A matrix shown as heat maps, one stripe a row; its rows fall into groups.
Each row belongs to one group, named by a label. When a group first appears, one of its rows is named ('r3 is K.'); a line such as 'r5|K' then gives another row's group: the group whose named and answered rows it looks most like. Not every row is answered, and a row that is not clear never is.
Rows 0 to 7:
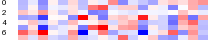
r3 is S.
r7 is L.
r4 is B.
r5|B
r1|B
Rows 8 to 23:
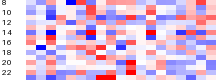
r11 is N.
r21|L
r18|S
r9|S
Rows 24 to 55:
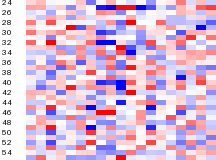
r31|N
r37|L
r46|B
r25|N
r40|N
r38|S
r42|L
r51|L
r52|S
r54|N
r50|S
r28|L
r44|N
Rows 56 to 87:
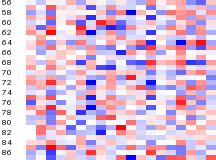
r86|S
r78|N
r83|N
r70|B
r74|S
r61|N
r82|N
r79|B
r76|B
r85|L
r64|B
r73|B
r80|N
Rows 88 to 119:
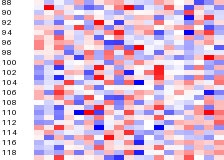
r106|L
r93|L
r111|S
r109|S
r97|L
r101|S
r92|S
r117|S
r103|S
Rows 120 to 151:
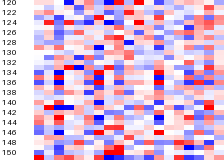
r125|B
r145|B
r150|B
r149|B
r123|S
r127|B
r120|L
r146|S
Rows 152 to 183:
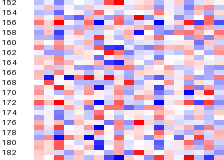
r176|L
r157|B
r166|L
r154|S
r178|S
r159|S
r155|L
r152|B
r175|S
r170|B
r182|L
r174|S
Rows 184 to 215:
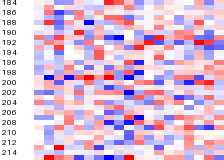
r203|L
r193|L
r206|N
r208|N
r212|N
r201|N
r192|B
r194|S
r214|S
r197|N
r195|S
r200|B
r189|S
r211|N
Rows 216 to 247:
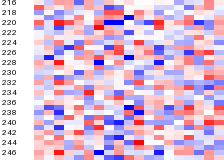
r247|N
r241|S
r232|L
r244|L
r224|L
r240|N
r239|N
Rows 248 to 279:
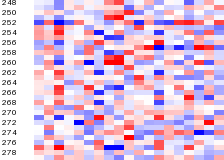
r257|B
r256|S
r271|S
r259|B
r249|N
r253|L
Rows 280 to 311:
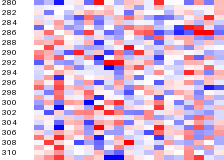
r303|B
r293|N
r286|B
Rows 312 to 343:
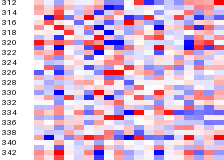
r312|N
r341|S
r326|B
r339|N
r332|B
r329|L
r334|L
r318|N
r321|S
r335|B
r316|N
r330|S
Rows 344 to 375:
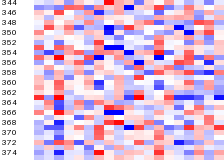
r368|B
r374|S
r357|L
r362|L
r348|B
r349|N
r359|L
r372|L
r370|S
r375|S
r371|S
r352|S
